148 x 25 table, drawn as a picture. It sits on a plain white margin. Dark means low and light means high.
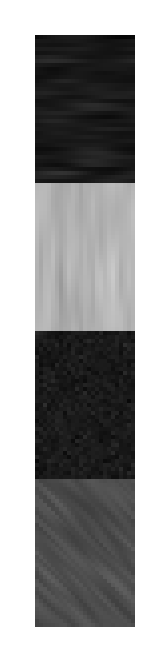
The table splits into 4 rows of 1 panel. Panel 1,1: very low, streaked across, faint in contrast. Panel 2,1: high, streaked downward, faint in contrast. Panel 3,1: very low, fine-grained, faint in contrast. Panel 4,1: low, slanting down to the right, faint in contrast.
